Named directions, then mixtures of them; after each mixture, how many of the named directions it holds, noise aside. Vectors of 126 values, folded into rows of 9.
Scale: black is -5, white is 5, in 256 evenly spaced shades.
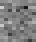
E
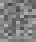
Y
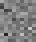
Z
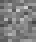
three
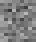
three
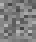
one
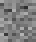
two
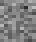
two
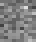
two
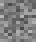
one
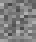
one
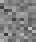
one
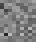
two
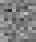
three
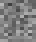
one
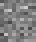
two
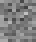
three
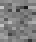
one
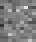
one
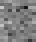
one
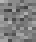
three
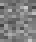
two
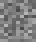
one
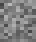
one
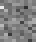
two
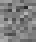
three
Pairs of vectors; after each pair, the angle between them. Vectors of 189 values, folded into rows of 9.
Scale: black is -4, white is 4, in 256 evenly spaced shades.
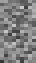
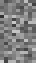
partly opposed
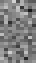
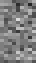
partly opposed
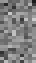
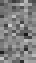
partly aligned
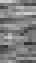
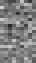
partly opposed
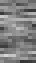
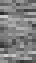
nearly parallel
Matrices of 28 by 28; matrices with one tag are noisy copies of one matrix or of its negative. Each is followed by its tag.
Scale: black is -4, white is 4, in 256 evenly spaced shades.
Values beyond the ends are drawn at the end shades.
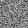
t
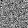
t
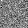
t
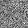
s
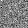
t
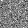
t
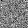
t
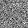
s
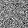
s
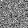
t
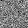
t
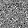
s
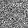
s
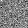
t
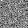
t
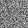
s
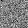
t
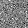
s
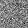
s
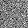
s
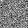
t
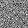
s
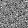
t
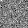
t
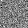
t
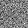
s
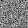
t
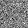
s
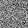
s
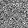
s
